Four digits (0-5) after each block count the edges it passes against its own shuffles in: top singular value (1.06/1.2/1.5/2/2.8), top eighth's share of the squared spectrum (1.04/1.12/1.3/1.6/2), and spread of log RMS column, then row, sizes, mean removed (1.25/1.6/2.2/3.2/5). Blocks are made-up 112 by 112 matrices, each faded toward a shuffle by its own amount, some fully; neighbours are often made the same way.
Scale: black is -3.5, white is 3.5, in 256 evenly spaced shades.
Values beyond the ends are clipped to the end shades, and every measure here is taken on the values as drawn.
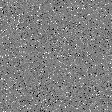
2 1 0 0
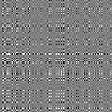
5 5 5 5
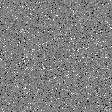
3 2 0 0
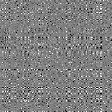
5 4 3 3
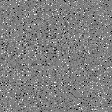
4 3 1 2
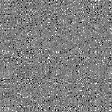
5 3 2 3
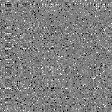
4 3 2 2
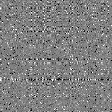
5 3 2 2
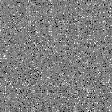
4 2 1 1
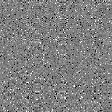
4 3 2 2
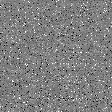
3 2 0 1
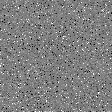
2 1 0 0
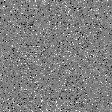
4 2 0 1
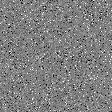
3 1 0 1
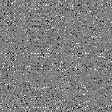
4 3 2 2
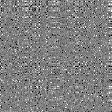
5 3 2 3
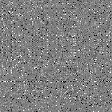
4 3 2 2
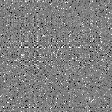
4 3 2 2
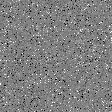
0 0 0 0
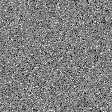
0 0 0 0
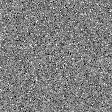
0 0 0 0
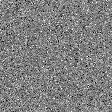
0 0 0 0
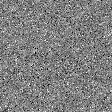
0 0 0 0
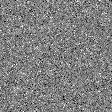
0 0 0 0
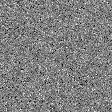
0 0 0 0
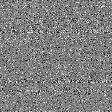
2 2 0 3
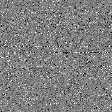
3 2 0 2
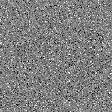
3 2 1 1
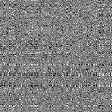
5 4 3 3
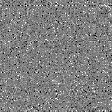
4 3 1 2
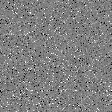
3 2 0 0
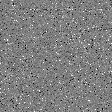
2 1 0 0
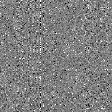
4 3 2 1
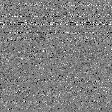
2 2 0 3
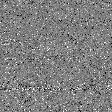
1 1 0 2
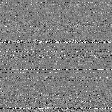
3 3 0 4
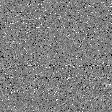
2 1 0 2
